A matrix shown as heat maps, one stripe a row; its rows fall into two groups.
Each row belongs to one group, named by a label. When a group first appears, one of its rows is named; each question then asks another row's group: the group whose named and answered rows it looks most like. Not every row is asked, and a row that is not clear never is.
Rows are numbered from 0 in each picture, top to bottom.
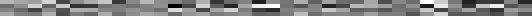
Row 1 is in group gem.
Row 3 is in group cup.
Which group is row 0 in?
cup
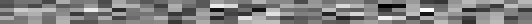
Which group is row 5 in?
gem
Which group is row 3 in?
gem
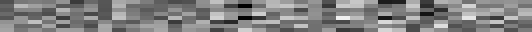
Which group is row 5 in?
gem
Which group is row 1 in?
gem
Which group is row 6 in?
cup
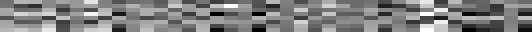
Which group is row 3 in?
cup
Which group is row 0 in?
cup
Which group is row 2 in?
cup
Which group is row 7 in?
cup
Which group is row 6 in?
cup
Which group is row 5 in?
cup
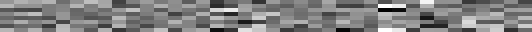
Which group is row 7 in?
gem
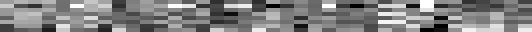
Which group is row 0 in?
cup
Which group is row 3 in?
gem
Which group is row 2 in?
cup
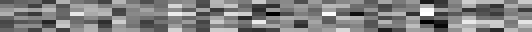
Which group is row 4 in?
gem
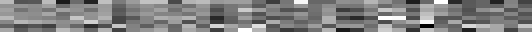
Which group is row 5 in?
cup
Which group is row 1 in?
cup
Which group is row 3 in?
cup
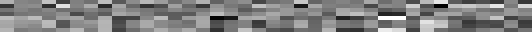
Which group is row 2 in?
gem
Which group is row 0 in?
cup
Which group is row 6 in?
cup
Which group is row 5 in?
cup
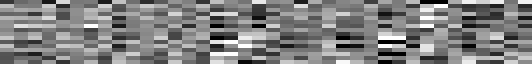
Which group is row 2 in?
cup
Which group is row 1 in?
cup
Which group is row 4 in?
cup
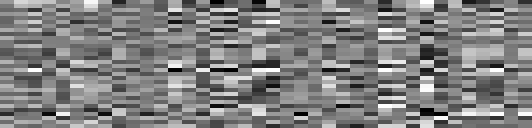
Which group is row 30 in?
cup
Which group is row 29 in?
cup
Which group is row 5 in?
gem
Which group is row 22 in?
cup
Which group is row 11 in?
gem
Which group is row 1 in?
cup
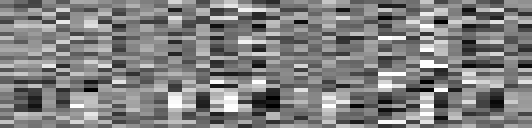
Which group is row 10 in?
gem
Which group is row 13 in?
gem
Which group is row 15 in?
cup
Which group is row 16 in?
cup
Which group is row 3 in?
cup
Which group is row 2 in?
gem
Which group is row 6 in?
cup
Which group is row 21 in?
gem
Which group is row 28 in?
cup
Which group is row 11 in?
cup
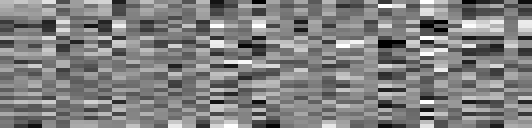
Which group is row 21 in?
gem
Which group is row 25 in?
cup
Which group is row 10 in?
gem
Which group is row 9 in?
cup
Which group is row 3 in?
cup
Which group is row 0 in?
cup
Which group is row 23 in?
gem
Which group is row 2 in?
cup
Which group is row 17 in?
cup
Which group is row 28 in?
cup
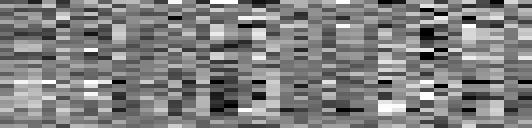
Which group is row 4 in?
gem
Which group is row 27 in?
gem
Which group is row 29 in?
cup
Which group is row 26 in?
gem
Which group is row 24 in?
cup
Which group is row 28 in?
gem
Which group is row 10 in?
gem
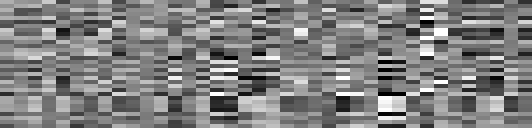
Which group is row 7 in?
cup
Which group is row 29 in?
gem
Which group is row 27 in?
gem
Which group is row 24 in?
gem
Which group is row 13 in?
cup
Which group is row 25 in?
gem
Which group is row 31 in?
gem
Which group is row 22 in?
cup
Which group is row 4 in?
cup
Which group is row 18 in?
gem
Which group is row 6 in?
gem
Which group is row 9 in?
cup
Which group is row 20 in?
cup
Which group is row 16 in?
gem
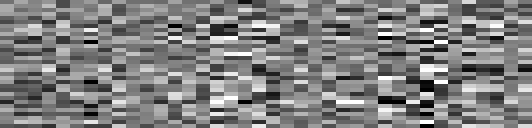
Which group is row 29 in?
gem
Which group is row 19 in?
gem
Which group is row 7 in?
cup
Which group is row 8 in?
gem
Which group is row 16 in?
cup
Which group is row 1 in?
cup
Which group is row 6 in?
gem
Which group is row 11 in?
cup
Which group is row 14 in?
gem
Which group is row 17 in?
cup
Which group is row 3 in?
cup
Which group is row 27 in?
gem
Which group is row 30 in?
cup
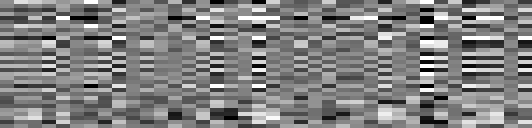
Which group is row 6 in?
cup
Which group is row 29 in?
gem
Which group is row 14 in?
cup
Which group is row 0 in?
cup
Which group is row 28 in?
gem
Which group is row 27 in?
gem
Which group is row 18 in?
cup
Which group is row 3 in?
cup
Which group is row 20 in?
cup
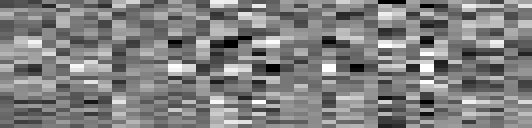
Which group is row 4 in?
gem
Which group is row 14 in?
gem
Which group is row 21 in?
cup
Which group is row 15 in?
cup
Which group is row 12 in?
cup
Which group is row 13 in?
cup
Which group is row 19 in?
gem
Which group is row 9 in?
gem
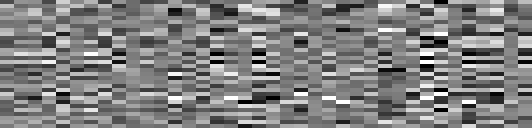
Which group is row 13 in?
cup
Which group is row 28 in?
gem
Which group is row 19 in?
gem
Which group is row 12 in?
cup
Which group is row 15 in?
cup
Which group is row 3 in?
gem
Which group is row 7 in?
gem
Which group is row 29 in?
cup
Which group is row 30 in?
gem
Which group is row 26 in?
gem
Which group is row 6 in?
gem
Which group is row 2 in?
gem
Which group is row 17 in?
gem
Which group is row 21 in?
cup
